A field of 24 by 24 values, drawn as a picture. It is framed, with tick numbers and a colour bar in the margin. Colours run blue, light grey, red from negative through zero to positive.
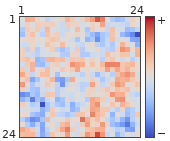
Odd rows or columns: none. Mirror symmetry: none. Slope: none. Grain: blotchy.
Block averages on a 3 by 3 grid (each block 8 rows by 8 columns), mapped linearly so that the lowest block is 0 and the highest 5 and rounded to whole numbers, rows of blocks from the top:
321
235
041
